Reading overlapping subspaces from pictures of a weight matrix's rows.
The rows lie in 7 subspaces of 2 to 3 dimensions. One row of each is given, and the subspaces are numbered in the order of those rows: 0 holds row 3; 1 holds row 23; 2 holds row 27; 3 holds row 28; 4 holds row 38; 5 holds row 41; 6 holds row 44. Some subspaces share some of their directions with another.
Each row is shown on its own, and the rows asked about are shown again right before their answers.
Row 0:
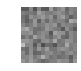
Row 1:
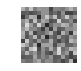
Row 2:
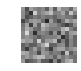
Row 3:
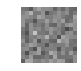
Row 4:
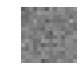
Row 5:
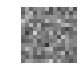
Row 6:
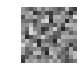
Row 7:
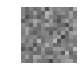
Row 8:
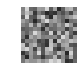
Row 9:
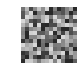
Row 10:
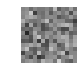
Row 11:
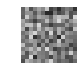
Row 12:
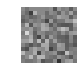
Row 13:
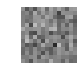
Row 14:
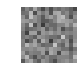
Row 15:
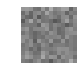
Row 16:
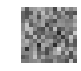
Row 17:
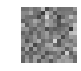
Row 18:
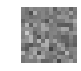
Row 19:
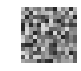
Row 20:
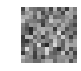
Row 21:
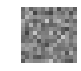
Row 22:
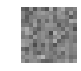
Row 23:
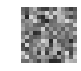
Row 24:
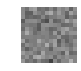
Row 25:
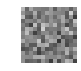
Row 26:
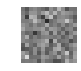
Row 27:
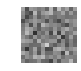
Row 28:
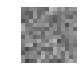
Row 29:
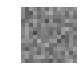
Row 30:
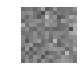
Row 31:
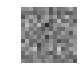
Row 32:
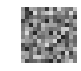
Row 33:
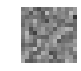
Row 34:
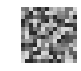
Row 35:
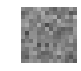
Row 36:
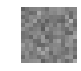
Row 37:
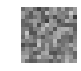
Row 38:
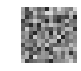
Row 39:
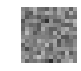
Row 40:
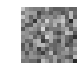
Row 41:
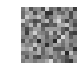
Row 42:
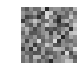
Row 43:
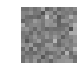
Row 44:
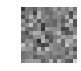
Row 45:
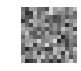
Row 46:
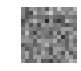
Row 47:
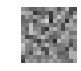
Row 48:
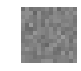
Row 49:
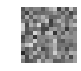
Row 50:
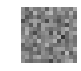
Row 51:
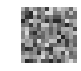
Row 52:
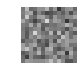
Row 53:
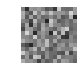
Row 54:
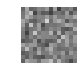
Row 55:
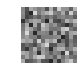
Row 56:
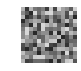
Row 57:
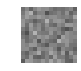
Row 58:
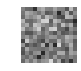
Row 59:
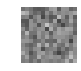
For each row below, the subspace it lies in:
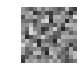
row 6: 2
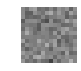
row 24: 1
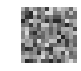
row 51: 3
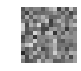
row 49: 3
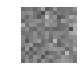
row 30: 5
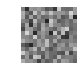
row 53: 3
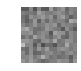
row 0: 6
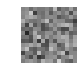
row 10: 4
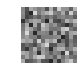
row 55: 4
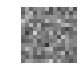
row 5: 2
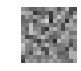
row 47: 2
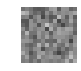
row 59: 2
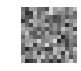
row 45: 3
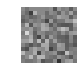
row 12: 4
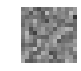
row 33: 0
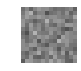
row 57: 0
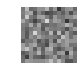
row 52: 1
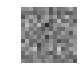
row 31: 0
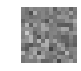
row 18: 4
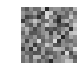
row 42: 5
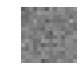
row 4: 6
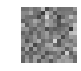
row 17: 5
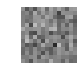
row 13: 1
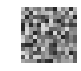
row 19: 3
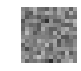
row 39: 1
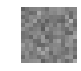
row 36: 6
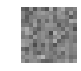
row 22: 6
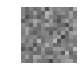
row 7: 5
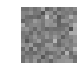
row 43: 5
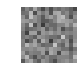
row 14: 1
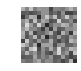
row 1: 0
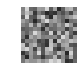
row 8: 1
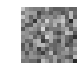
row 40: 6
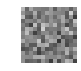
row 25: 6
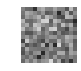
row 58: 1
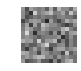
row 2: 4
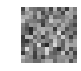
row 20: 2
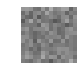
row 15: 3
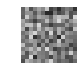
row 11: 4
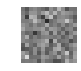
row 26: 1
